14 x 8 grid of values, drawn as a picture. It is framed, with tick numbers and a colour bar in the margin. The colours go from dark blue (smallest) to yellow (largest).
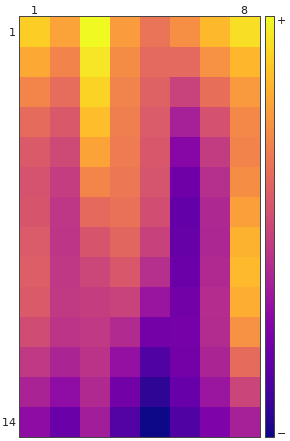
Ninth with the highest average: top left. Slope: up to the top. Ninth with the lowest average: bottom middle. Grain: streaks running down.
